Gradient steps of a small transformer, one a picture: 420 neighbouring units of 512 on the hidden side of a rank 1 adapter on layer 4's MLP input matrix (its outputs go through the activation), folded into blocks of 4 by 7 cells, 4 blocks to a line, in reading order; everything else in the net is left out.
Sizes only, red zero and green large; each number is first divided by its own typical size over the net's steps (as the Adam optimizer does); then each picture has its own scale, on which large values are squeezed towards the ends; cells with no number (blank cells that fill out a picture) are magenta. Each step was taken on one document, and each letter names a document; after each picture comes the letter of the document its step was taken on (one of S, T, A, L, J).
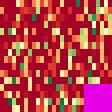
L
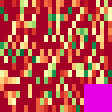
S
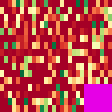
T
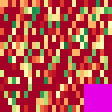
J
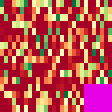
S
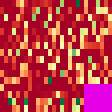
L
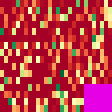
T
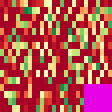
J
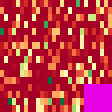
L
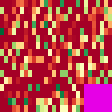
T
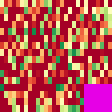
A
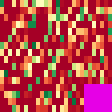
S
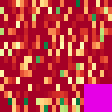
T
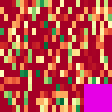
L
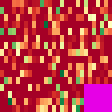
T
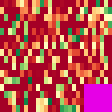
A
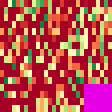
A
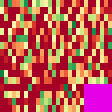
J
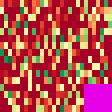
A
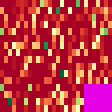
T
